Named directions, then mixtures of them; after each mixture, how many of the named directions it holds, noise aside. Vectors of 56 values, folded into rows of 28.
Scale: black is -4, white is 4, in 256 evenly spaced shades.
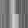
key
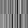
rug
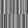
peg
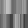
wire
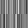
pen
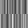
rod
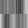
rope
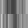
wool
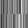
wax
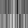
three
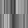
three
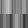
one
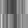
one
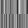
two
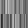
three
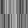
three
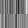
two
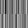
one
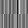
two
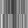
one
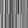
two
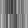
one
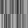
three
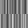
one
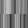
one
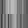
one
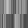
one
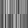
three
